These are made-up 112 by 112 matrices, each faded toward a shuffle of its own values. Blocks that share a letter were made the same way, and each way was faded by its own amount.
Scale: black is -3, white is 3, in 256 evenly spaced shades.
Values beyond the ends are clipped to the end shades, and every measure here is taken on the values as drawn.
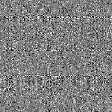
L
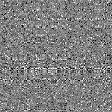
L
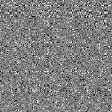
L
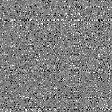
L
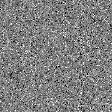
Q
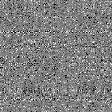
L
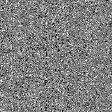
Q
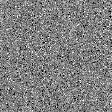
Q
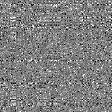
L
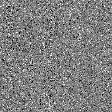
Q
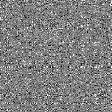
L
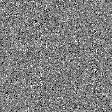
Q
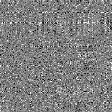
L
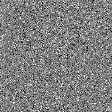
Q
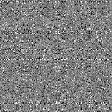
L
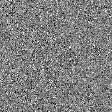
Q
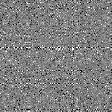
L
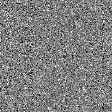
Q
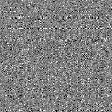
L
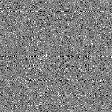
L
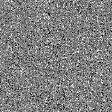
Q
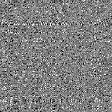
L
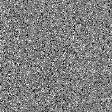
Q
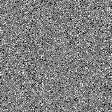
Q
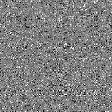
L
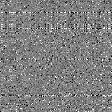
L
